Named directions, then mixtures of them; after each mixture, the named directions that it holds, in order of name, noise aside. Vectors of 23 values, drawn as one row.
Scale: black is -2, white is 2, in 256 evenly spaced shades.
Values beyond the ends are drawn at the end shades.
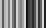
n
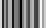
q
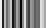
n, q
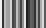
n, q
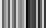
n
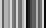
n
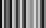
n, q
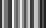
q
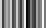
n, q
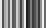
n, q
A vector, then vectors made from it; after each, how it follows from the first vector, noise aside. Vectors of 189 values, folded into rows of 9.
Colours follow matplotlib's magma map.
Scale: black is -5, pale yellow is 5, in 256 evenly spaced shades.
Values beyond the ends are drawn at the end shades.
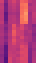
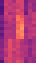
wrapped around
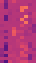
partly zeroed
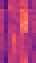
wrapped around
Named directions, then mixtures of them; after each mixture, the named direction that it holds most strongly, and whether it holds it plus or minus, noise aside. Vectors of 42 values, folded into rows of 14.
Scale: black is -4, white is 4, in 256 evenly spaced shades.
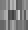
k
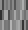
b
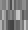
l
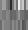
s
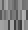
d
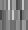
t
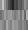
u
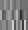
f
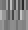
t, minus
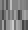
l, minus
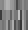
d, plus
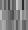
t, minus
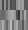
k, minus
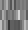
l, plus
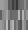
u, plus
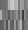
u, minus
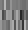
f, plus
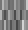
b, minus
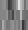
s, plus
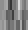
s, plus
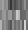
l, plus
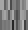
f, minus
